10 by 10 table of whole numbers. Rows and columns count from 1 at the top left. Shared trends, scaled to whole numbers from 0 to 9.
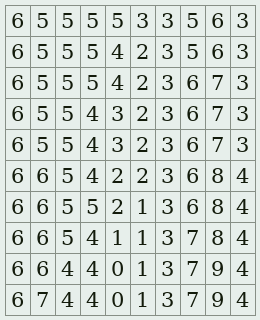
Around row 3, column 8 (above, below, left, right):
5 6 3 7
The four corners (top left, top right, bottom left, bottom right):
6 3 6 4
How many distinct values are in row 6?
6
